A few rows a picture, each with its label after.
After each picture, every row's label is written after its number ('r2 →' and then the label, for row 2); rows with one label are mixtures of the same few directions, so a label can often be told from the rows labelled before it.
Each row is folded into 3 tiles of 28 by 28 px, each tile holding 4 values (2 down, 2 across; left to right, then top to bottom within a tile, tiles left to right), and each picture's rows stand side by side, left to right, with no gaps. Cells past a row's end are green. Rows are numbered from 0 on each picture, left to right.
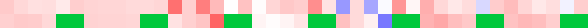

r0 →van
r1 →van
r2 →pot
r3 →van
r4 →pot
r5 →van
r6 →van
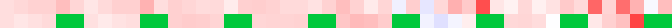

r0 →van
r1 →van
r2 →van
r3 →van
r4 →van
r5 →van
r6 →pot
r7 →pot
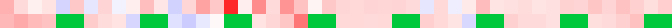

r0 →van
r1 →pot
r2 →van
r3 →pot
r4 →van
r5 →pot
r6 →pot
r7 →pot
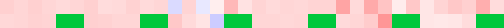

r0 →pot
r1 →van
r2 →pot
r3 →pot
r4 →pot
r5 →van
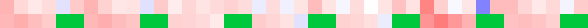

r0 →van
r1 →van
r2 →pot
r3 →pot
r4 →pot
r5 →van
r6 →van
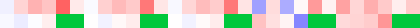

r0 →van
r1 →van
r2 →van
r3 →pot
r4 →pot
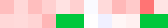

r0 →pot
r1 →van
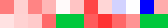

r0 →pot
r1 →van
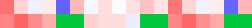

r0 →van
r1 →pot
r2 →van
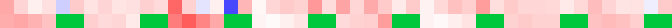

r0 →van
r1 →pot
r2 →van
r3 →van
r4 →pot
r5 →van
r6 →van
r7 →van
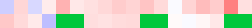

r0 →pot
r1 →van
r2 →van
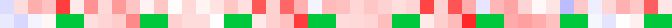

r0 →van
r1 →pot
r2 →pot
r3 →pot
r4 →pot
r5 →pot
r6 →van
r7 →van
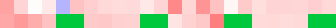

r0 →van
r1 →van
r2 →pot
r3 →van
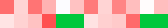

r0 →pot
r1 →pot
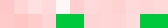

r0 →van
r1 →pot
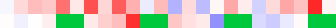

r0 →van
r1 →pot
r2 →pot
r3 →van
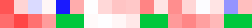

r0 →van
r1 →van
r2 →van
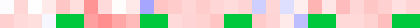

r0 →pot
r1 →van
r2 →pot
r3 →pot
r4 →pot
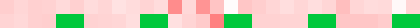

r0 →pot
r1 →pot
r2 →pot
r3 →van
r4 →van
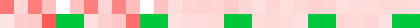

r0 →pot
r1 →pot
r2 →van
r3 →pot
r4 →pot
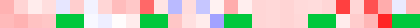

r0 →van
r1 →van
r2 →pot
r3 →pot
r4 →pot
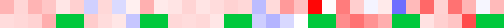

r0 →pot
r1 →pot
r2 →pot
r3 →van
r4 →van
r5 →pot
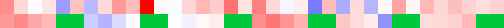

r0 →van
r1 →van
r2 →van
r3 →van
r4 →pot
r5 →pot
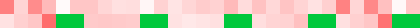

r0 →pot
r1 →van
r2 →van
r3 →pot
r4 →pot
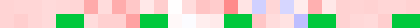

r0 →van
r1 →pot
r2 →van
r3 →pot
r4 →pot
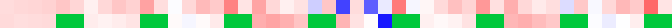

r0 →van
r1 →van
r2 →van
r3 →van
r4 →pot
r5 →van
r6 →van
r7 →van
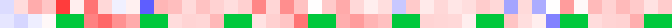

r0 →van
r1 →van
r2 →pot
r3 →pot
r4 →van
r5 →pot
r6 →pot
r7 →pot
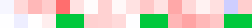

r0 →van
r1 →pot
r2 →van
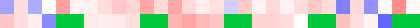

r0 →pot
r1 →van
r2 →van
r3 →pot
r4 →pot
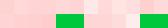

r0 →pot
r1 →pot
